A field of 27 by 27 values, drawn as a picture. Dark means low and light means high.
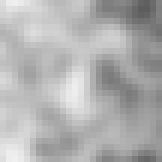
The texture is blotchy. Overall the values sit about 70% of the way up the scale. There is an overall slope up to the left.
